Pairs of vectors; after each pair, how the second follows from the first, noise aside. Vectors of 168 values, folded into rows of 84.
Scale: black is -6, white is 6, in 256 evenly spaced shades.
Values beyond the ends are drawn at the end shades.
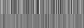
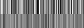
scaled up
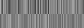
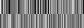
scaled up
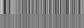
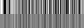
scaled up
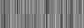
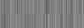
shrunk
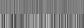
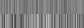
copied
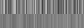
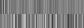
wrapped around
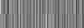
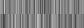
shuffled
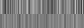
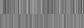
shrunk
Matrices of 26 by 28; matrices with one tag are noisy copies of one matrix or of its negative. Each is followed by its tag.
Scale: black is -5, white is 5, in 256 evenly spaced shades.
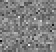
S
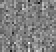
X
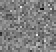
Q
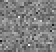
S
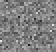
S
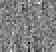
X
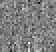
X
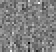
X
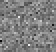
S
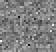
S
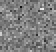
Q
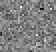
Q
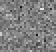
Q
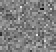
Q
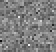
S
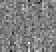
X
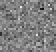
Q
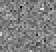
Q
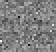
S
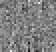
X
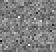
S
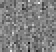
X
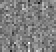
X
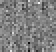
X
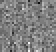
X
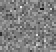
Q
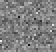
S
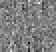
X
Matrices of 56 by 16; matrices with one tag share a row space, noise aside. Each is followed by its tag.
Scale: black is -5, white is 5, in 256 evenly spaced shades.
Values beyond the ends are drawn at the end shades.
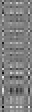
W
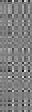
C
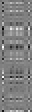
W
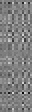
C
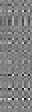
C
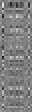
W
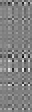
C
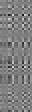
C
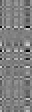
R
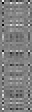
W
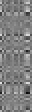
R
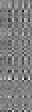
C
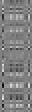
W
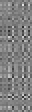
C
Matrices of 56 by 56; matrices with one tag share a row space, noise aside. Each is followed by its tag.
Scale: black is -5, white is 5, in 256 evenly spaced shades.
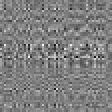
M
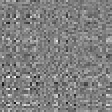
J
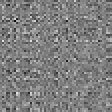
J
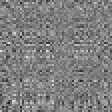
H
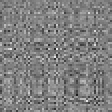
M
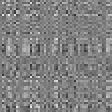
J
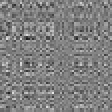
H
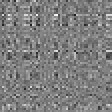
J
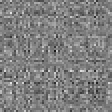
M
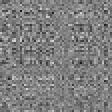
H
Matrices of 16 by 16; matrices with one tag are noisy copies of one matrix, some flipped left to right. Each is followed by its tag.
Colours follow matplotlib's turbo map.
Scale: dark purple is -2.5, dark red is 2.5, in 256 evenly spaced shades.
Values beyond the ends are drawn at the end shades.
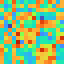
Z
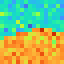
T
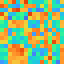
Z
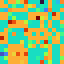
Z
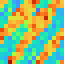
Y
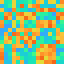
Z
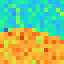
T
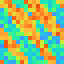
Y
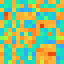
Z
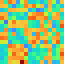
Z
